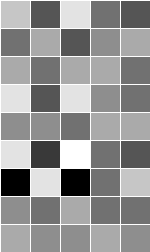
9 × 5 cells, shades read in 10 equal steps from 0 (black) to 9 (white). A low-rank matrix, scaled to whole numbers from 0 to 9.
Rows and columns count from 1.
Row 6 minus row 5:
3 -3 5 -2 -3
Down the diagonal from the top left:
7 6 6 5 6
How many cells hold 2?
1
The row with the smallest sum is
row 7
